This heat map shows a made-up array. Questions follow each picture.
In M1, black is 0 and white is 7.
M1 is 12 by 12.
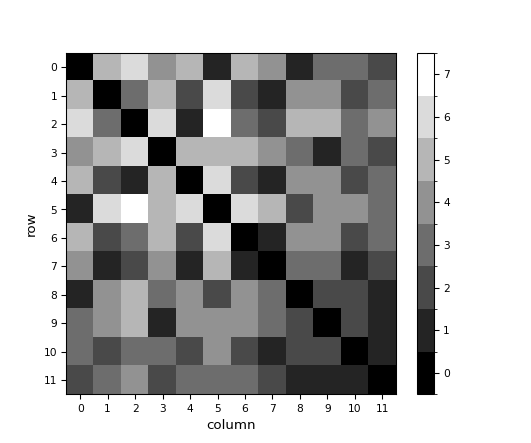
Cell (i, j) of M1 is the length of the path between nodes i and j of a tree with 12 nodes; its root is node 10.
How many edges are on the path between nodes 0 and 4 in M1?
5
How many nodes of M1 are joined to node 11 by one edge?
3
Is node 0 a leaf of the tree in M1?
no
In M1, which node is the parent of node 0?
8
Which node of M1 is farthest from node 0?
2
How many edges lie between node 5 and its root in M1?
4
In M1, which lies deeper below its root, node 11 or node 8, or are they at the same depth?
node 8
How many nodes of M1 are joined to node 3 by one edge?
1
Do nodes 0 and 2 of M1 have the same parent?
no
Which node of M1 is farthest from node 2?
5
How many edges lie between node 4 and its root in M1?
2
